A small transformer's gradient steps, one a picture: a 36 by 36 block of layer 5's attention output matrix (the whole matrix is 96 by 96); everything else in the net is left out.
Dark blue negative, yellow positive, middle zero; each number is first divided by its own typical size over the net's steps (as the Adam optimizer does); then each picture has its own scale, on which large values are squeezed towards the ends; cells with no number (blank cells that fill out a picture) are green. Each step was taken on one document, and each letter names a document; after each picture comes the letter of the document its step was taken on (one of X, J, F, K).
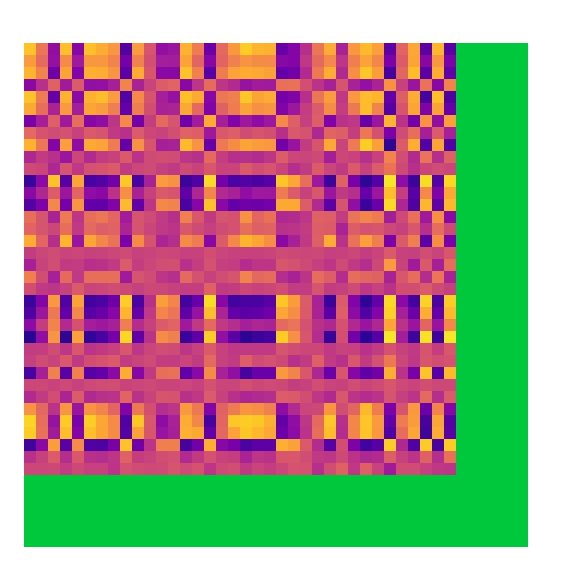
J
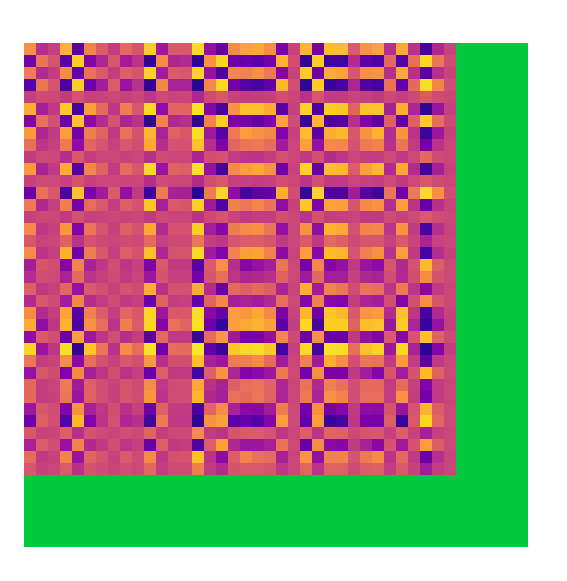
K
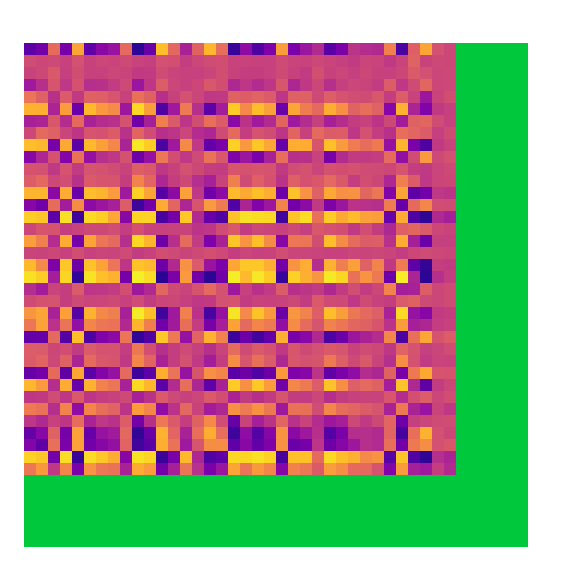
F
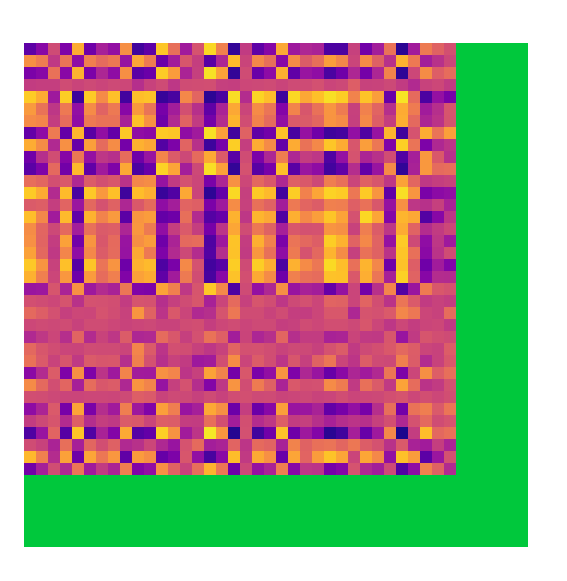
F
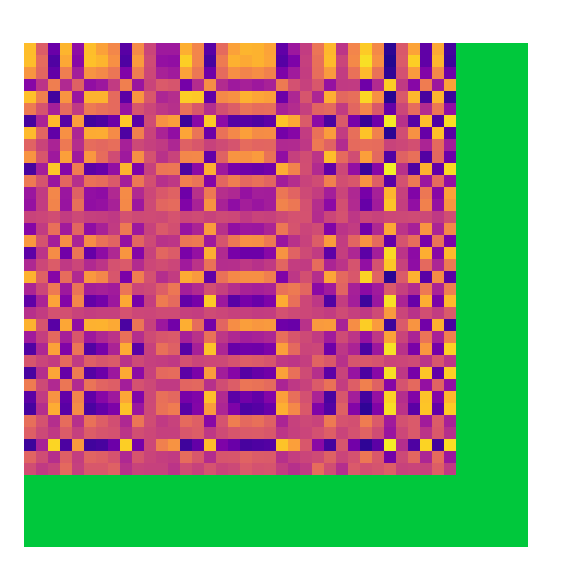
J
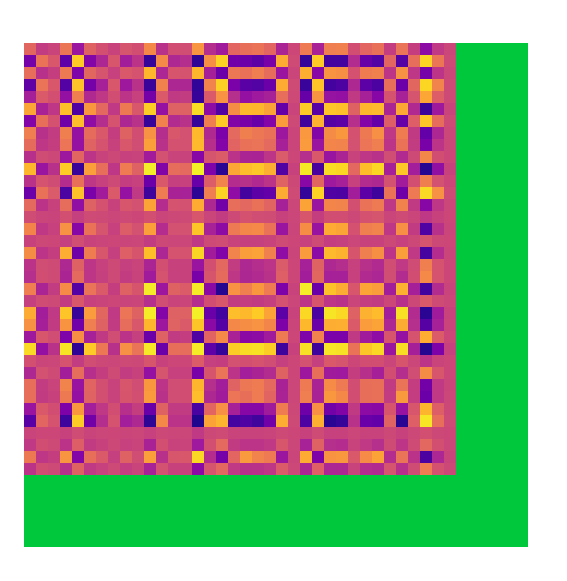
K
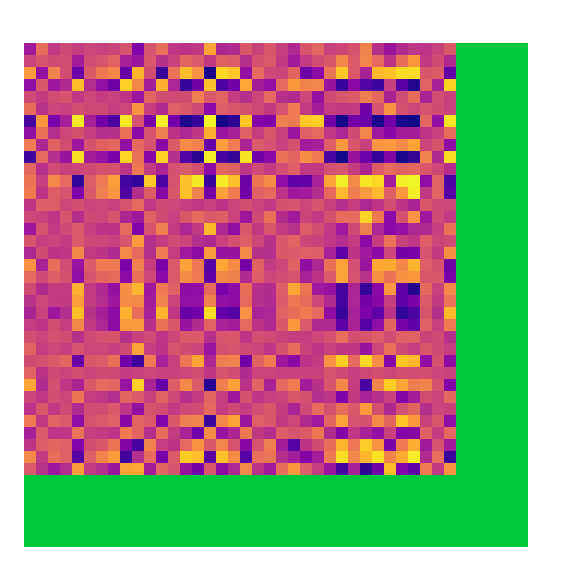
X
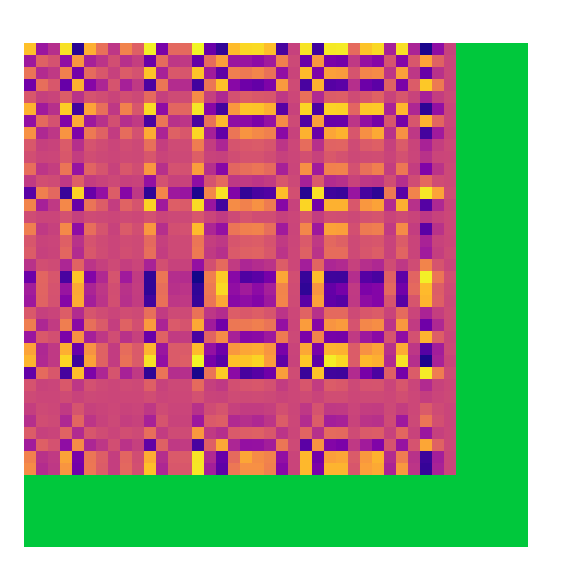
K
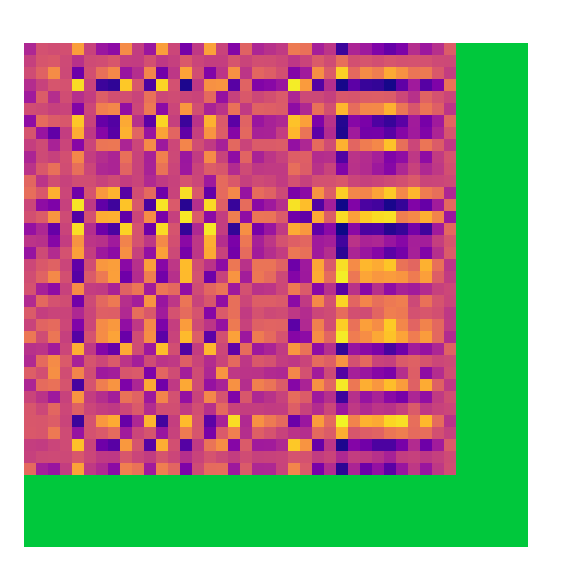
X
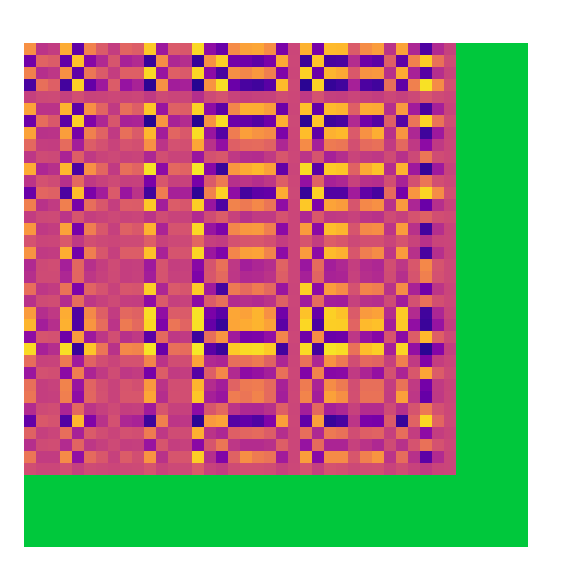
K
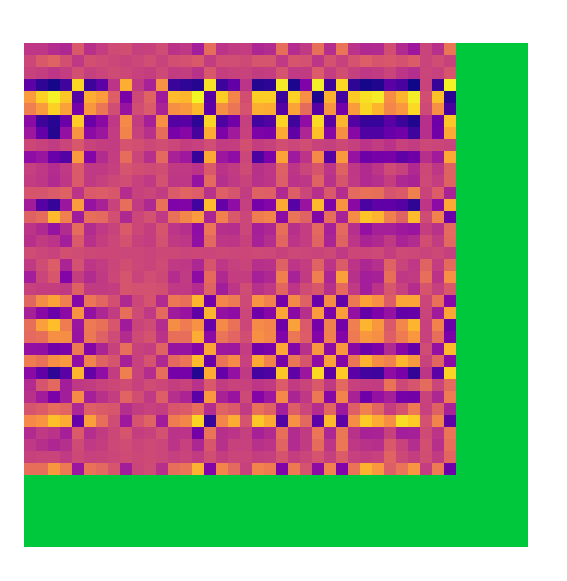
X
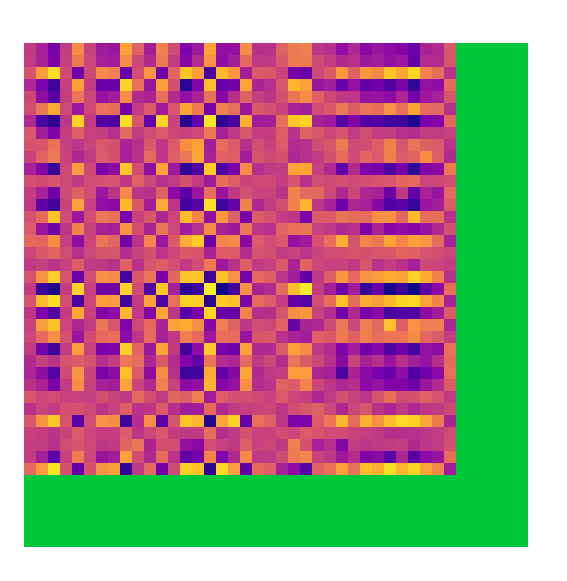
X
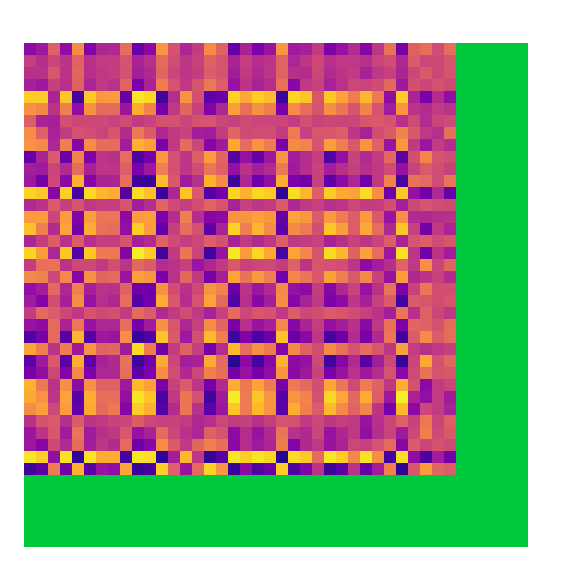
F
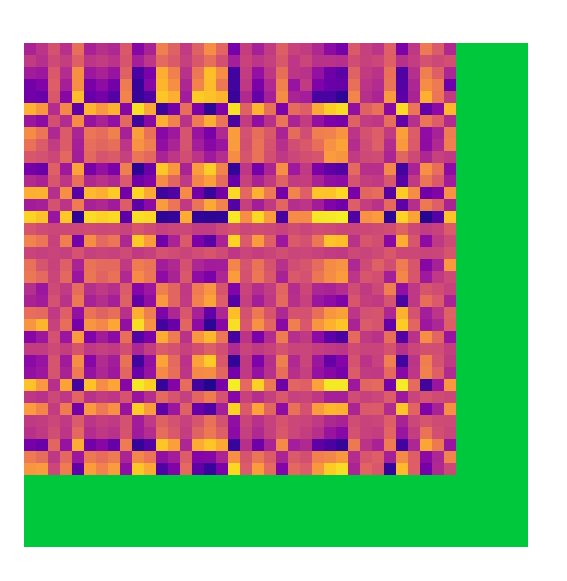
F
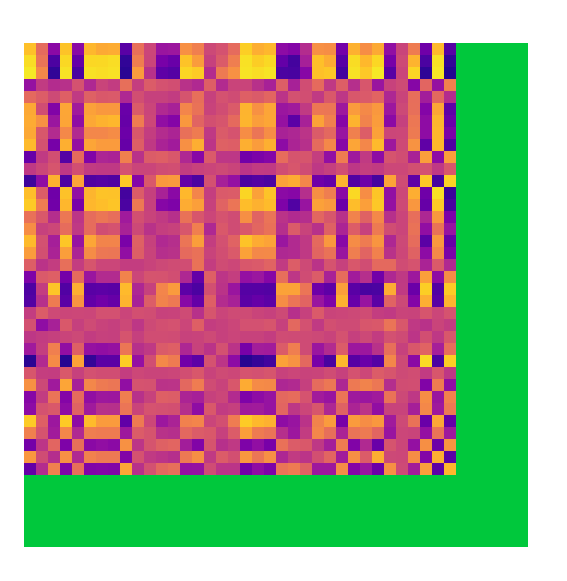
J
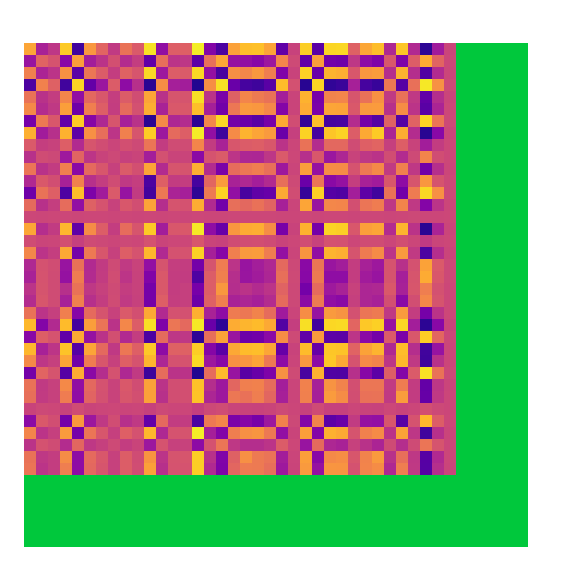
K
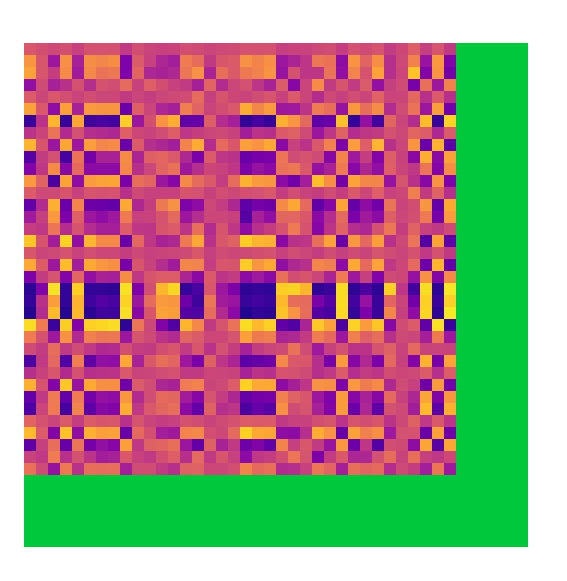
J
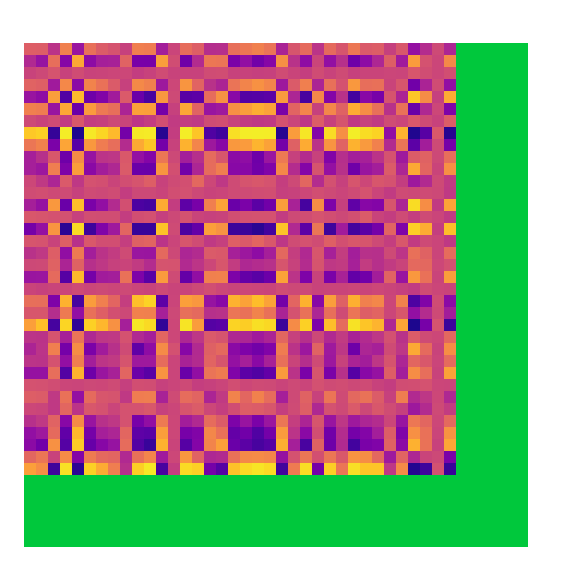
F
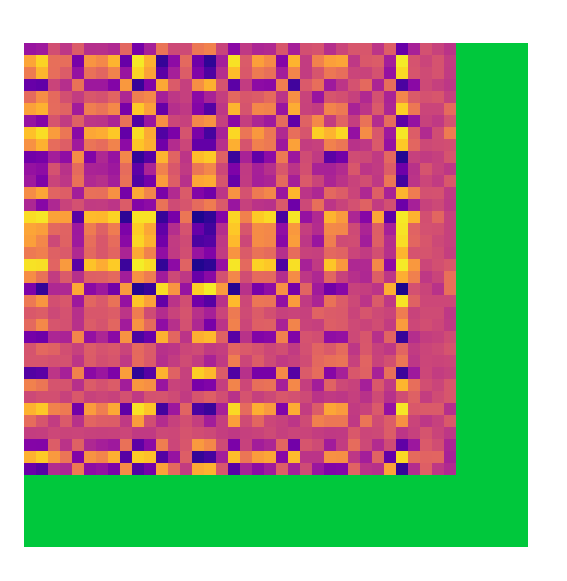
F
